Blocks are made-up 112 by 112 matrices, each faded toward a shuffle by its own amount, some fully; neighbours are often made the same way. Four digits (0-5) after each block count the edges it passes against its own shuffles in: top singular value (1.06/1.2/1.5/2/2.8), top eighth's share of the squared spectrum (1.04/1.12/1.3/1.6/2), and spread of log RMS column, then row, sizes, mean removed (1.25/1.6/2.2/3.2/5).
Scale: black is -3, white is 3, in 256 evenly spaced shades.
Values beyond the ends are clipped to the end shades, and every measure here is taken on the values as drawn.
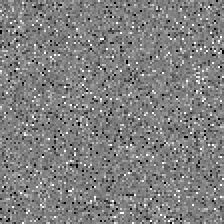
0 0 0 0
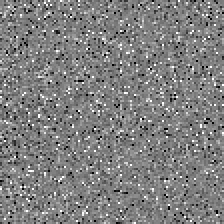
0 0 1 0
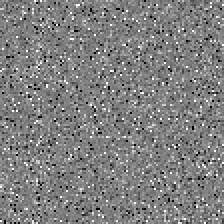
0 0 0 0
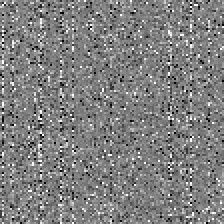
2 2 3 0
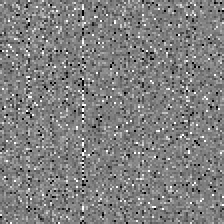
2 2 2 0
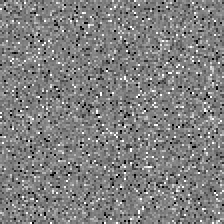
0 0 0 0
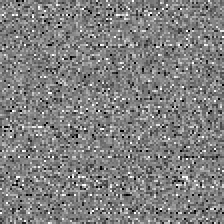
1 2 0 3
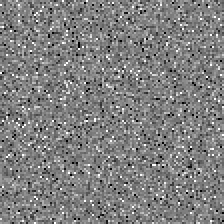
0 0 0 0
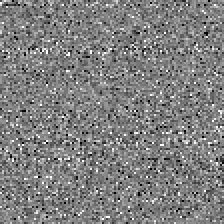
1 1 0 3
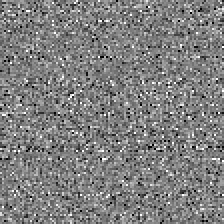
1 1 0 3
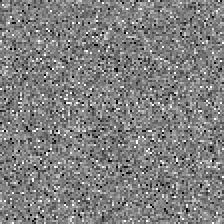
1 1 0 2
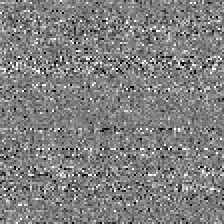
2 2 0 4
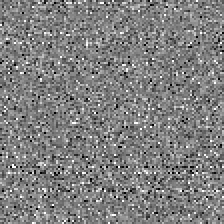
1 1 0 3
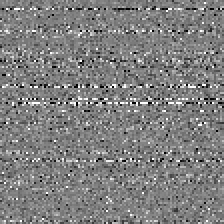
2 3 0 4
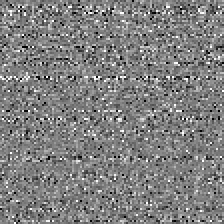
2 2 0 4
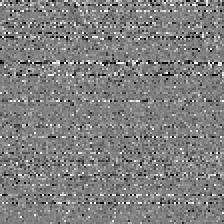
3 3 0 4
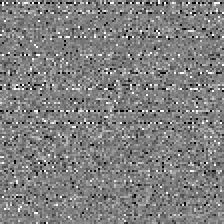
2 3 0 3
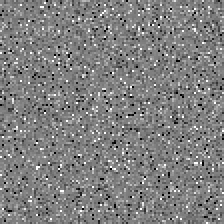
1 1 0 0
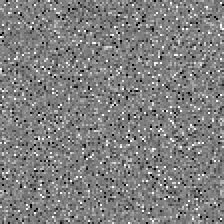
2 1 0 0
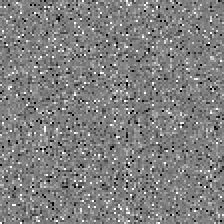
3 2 1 0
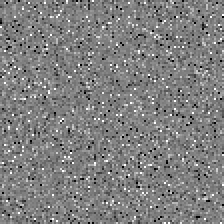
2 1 0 0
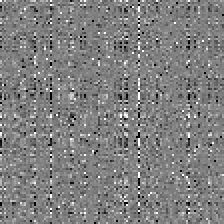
5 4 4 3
